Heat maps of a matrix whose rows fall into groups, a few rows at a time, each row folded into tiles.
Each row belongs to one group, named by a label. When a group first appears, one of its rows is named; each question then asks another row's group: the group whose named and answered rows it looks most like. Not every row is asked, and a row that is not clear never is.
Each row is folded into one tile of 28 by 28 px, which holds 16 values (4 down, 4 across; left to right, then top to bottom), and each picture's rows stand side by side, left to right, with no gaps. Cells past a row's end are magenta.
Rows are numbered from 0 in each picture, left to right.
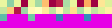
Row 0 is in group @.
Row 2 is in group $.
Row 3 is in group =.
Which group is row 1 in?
@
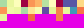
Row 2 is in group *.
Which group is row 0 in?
@
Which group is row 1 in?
*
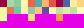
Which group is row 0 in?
*
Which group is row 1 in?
*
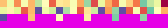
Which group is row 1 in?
$
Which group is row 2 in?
=
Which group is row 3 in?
=
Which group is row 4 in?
$
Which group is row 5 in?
@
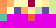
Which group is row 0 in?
=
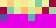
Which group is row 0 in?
=
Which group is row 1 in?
@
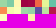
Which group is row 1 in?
=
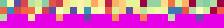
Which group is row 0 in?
@
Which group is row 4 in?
*
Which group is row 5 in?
*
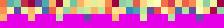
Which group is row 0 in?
*
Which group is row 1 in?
*
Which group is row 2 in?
$
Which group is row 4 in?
*
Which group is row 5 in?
$
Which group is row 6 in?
$
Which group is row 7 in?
@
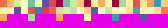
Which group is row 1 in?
@
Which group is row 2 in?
*
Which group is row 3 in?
$
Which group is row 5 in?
=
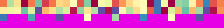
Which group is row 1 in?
$
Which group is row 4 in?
=
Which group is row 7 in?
$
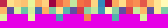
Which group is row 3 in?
*
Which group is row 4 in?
$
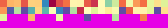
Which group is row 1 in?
*
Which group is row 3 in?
=
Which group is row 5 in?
*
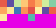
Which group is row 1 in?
=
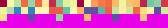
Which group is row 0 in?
*
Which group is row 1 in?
=
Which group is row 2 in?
@
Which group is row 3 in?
=
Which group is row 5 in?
*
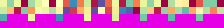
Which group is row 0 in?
@
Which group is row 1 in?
@
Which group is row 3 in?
=
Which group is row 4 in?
=
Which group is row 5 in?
@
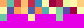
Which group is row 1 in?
*
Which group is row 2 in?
$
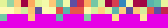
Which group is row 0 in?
@
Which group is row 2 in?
@
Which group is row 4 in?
*
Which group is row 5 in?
*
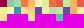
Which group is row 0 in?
*
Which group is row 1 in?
$
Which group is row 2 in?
$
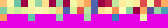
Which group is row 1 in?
@
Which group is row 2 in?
=
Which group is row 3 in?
$
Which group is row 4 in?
=
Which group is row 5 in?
$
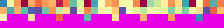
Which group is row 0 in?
@
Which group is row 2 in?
*
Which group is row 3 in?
$
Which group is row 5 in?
*
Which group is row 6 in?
*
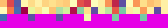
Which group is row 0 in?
=
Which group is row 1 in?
=
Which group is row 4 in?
$
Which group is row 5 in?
=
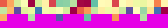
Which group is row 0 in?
*
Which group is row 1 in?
$
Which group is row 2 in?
@
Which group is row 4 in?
*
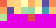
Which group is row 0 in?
$
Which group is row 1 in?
*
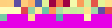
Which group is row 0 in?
=
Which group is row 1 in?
*
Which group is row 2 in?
=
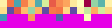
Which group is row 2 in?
=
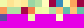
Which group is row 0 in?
=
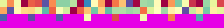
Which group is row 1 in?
=
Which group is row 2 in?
@
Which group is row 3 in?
@
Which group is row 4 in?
*
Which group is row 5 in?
@
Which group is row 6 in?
*
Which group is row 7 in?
$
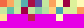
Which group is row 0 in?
=
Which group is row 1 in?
*
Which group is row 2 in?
=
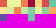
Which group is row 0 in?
$
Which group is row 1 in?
=
